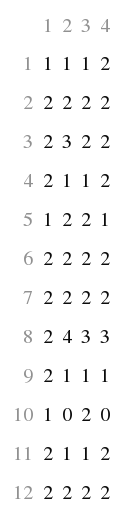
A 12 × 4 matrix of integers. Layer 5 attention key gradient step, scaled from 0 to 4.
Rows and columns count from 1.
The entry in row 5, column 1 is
1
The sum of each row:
5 8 9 6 6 8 8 12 5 3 6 8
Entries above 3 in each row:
0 0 0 0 0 0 0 1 0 0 0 0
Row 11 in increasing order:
1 1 2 2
